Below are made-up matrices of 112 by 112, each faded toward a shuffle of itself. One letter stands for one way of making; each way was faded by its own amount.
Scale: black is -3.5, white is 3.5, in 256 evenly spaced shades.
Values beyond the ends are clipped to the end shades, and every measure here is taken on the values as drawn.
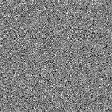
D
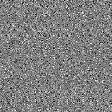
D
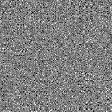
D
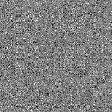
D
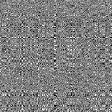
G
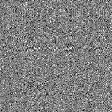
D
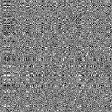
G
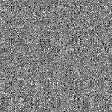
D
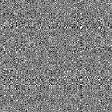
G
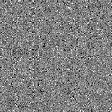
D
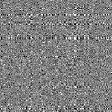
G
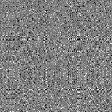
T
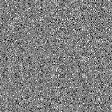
D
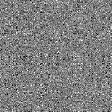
D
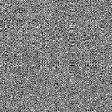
T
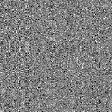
D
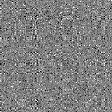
T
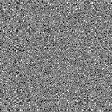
D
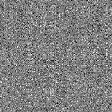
D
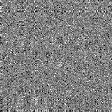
D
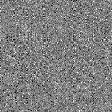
D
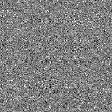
D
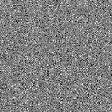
D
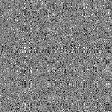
T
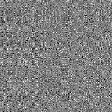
T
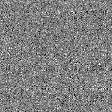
D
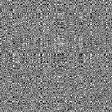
G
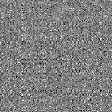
T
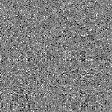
D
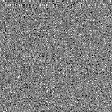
D
